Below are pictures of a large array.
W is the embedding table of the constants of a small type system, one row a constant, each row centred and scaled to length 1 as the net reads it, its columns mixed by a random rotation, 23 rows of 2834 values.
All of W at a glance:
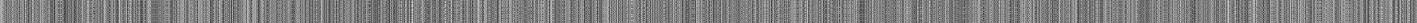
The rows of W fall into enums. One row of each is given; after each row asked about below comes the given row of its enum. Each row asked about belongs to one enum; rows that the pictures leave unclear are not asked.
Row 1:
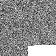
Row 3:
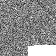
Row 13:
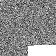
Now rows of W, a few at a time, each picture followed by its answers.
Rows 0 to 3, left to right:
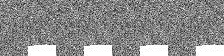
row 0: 3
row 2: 1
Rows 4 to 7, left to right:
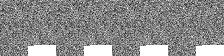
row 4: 1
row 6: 1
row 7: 13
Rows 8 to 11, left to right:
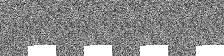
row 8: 3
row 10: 1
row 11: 13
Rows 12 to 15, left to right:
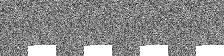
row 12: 1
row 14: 3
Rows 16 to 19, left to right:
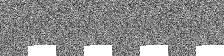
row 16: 3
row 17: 1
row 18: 13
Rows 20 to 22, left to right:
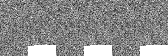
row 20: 3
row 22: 1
